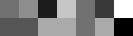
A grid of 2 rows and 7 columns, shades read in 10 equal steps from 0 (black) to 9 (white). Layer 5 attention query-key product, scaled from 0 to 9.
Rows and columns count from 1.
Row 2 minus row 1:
-1 -2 5 -1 0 4 -9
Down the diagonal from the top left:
4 3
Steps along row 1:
up down up down down up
